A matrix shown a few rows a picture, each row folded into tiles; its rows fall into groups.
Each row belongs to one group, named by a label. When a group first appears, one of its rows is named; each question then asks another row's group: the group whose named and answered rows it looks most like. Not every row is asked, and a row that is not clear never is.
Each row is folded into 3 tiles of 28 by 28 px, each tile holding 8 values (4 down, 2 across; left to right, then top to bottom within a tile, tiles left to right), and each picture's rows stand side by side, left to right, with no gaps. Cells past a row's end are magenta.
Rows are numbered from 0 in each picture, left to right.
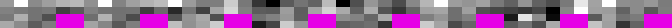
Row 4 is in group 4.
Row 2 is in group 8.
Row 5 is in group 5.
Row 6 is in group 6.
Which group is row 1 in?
5
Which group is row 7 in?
5
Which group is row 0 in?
5
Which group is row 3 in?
6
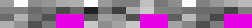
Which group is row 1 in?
8
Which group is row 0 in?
5
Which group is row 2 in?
5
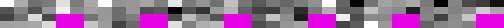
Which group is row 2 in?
8
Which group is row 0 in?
8
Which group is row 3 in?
6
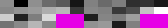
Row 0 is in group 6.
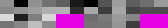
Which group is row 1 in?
4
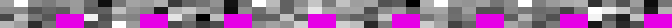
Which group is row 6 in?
5
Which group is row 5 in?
5
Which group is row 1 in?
6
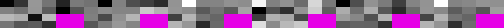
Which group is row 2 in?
5
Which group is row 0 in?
4
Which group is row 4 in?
4
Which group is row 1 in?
6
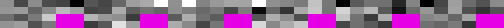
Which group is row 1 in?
6
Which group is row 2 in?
5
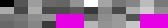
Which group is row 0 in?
4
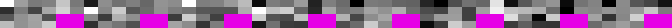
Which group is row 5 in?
6
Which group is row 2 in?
5
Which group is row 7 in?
6
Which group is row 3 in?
4
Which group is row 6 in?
4
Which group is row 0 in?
8
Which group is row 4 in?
6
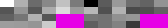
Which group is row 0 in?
8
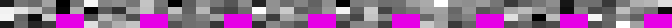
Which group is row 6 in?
4
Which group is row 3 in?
4
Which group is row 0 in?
4
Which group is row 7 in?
6
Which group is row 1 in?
8
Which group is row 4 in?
4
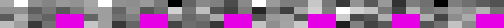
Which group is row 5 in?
6
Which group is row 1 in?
5
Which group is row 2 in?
4
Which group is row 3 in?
8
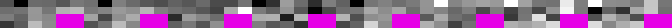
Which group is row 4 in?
6
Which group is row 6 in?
8
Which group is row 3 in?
4
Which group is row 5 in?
5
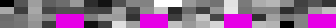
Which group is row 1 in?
6
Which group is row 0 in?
4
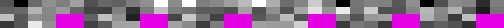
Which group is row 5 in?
4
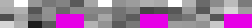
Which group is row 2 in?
8
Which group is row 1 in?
5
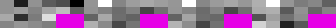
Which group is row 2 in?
5
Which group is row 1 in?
5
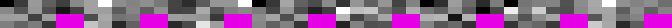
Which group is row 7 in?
5
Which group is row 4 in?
4
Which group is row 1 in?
5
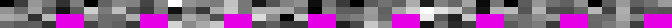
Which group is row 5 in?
4
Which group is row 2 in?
8
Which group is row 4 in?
6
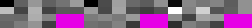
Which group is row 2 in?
4
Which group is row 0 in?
4
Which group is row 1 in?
4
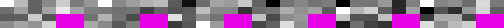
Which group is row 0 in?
8
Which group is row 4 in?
4
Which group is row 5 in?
8
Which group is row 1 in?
5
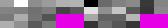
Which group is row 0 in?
5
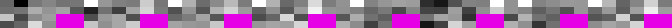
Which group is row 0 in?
6
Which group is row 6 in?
5
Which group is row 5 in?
6
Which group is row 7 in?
8
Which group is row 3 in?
8
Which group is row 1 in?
8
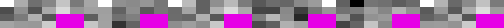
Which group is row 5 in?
8
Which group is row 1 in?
5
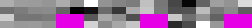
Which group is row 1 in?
8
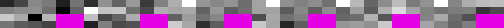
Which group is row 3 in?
5
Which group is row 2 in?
5
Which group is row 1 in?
4
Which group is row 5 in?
5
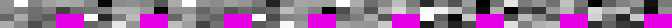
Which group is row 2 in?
5
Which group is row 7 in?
4
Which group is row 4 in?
8
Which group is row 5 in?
4
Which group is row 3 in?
6
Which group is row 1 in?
6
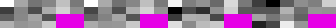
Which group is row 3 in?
6
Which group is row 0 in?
8
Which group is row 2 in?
8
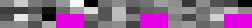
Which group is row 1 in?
4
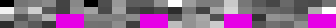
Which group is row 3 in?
6
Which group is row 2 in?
8
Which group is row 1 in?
4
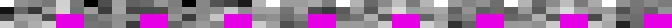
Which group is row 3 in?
5
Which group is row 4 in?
8
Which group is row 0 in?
8
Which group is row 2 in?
6
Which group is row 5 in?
5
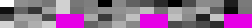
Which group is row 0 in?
8
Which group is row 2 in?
4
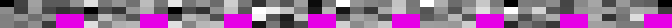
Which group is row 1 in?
8
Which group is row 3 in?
4
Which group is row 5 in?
8
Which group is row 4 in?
8
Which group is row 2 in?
8
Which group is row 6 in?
4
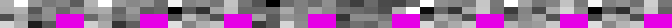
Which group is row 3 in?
6
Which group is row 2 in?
8
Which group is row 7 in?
8
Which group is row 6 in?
8
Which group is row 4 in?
6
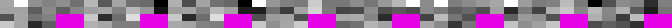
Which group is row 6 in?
8
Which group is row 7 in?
4
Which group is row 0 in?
5
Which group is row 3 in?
8
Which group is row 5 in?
5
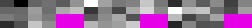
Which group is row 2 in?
4
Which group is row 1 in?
8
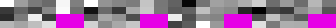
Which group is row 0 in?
8
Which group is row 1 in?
8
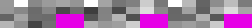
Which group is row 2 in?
8
